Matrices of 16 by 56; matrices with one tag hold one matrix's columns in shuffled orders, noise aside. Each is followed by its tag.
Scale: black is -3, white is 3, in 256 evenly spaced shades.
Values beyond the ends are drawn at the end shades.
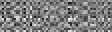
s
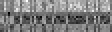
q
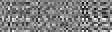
s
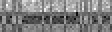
q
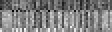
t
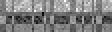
q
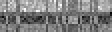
q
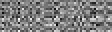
s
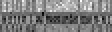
q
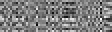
s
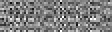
s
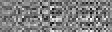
s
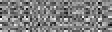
s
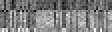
t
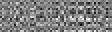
s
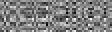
s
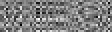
s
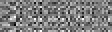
s
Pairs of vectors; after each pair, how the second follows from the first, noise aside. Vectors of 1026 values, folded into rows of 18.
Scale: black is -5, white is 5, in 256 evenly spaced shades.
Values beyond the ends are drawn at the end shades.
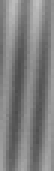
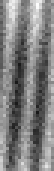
scaled up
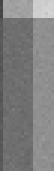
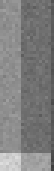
reversed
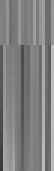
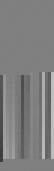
partly zeroed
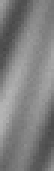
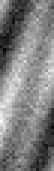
scaled up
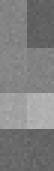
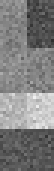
scaled up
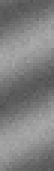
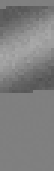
partly zeroed
